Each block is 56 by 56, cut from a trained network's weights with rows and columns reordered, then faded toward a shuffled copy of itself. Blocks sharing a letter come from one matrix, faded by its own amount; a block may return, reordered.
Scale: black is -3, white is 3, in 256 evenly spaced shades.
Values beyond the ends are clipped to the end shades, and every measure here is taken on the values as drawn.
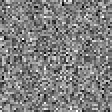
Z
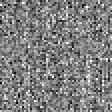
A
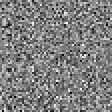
Z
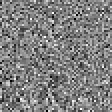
Z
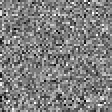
Z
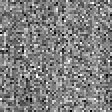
A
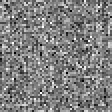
A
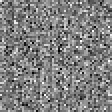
A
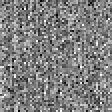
A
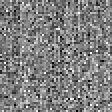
A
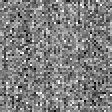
A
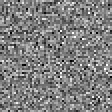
Z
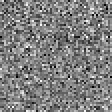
Z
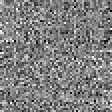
Z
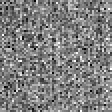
A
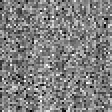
A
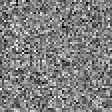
Z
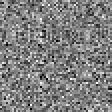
Z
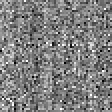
A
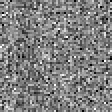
A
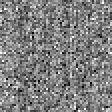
A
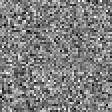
Z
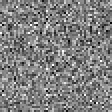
Z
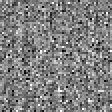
A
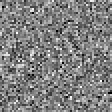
Z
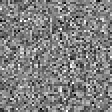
Z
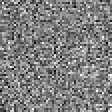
Z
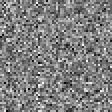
Z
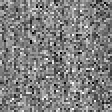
A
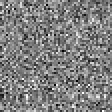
Z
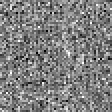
A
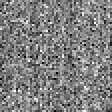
A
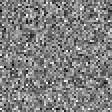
Z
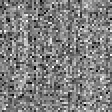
A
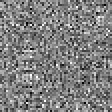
Z
